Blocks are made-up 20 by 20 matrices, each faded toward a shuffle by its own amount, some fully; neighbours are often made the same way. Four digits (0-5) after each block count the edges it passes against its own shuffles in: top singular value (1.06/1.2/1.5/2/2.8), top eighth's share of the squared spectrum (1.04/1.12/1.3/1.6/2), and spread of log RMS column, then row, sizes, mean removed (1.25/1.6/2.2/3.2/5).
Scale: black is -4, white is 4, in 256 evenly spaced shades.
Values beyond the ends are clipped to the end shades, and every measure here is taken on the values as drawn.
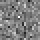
1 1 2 0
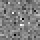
0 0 0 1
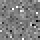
0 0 1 0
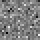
0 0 0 0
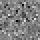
0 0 0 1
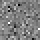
1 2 0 0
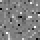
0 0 0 0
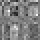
4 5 3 3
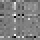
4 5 2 2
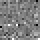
3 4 0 1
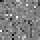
0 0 0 0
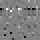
3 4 0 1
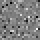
0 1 0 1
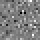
1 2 0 1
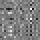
3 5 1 2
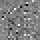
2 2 0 0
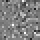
2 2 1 0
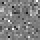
2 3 0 0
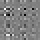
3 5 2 2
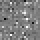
2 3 1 0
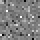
1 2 0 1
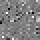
1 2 0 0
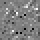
0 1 0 0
